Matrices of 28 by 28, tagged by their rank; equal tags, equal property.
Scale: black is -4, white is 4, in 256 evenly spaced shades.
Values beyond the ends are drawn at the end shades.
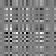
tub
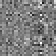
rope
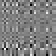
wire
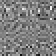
rope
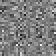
rope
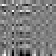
wire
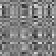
wire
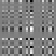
tub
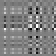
tub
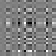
tub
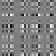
tub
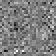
rope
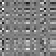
wire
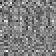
rope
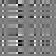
tub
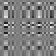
tub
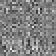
rope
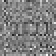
rope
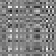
wire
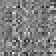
rope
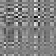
wire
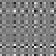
tub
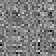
rope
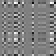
tub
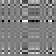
tub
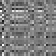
wire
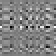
wire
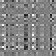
wire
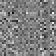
rope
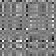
wire
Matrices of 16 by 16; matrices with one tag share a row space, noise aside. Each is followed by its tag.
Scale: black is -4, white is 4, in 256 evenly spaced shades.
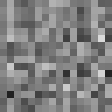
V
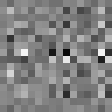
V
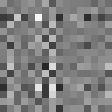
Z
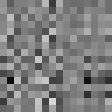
Z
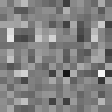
V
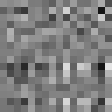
V
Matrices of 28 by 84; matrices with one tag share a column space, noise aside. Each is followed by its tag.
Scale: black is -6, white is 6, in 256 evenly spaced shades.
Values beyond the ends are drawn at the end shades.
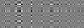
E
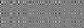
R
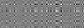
E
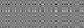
E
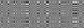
R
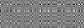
E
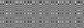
R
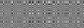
R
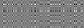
E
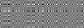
E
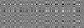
E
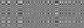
R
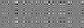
R
